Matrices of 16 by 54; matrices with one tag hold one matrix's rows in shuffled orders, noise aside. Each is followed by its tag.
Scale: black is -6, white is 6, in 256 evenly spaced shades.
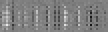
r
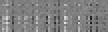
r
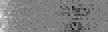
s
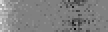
s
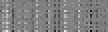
r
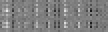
r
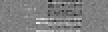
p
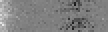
s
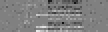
p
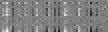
r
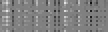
r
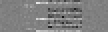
p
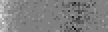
s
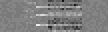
p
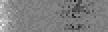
s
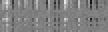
r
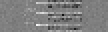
p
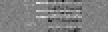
p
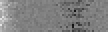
s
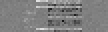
p
